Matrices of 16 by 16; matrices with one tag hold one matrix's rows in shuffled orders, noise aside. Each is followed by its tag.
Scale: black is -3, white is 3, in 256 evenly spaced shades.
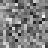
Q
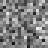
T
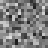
Q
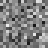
T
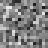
Q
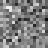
Q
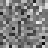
T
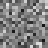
T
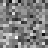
Q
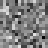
Q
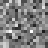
Q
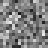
Q
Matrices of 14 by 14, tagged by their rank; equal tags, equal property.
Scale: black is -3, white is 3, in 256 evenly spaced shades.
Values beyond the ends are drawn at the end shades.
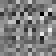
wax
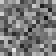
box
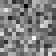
box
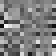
wax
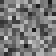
box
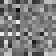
wax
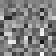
wax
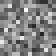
box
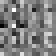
wax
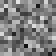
box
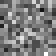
box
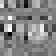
wax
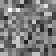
box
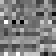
wax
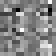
wax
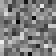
box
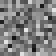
box
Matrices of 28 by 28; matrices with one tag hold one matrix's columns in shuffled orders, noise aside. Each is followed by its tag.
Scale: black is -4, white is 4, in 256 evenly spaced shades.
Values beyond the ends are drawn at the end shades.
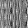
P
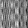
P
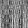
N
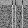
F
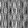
P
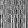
N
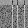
F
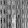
N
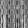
N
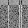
F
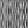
P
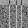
F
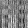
N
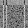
F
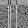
F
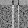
F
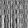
N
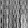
N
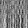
N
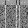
F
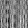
N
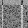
F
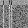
F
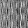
P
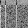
F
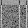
F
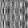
P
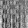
N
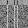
F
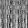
N
